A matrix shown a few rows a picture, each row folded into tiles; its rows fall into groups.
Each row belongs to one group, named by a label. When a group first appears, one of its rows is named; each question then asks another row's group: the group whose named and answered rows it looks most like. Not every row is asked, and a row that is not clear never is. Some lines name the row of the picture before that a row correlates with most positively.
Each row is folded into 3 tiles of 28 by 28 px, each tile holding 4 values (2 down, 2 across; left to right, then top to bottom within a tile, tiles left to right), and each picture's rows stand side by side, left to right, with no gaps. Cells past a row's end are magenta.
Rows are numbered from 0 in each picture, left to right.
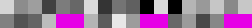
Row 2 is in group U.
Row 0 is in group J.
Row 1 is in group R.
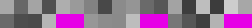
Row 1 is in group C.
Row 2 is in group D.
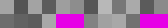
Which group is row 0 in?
D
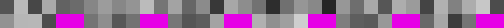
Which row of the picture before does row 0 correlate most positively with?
1
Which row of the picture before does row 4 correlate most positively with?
0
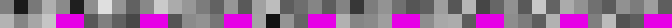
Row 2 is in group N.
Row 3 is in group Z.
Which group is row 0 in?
C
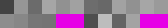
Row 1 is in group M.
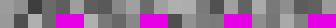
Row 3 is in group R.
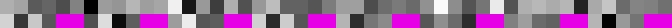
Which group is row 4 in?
Z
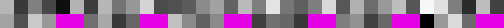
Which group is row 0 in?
R
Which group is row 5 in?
N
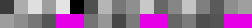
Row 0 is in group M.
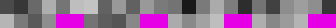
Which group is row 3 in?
C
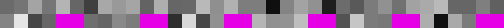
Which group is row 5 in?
Z
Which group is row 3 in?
C
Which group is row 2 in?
M
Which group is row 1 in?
U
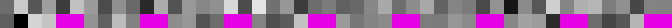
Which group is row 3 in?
J
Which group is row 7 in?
J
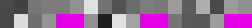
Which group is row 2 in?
D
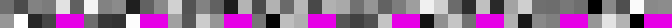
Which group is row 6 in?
Z
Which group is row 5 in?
N
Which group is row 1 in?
J
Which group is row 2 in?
R
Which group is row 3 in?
U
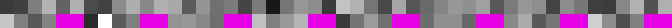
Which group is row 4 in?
N
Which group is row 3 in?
C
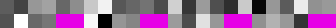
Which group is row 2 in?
R
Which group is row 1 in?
Z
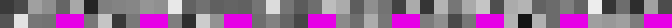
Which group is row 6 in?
Z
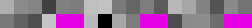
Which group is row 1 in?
Z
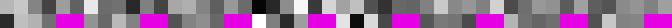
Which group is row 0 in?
N
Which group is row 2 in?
N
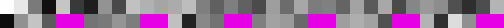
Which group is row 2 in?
Z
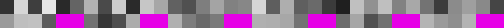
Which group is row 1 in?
D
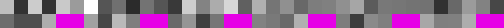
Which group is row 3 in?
J
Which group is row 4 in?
Z
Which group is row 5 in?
C
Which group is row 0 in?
D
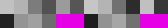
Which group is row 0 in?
N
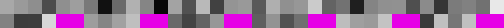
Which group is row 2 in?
D
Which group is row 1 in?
C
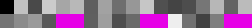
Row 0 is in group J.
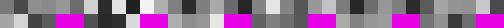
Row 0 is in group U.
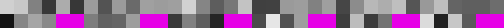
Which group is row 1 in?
D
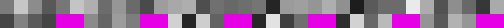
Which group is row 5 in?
R
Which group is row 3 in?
M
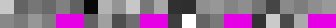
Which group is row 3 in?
M
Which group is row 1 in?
U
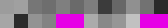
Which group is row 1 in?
C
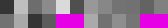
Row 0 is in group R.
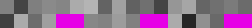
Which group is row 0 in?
M
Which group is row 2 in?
Z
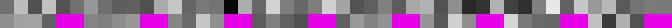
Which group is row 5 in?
R
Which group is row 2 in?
R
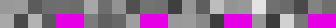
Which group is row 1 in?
J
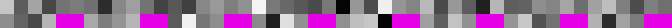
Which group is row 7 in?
Z
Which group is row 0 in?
J
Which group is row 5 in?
R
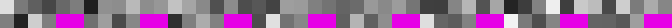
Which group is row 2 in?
N
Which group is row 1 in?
U
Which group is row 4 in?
M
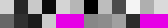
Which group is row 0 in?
D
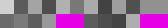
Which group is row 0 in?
D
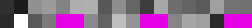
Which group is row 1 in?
R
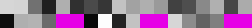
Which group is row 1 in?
M
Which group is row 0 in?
N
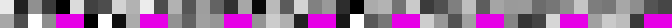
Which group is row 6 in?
J
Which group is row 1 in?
M
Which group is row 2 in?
R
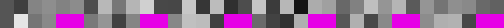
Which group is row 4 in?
M
